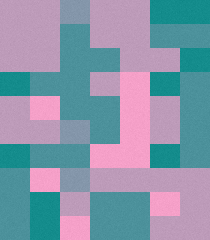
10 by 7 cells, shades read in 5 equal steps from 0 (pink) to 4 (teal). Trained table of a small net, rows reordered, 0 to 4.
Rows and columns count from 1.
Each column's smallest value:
1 0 0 0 0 0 1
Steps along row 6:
same up up down up up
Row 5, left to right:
1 0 3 3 0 1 3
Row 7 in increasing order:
0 0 3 3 3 4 4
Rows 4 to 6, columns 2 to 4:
3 3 1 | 0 3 3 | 1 2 3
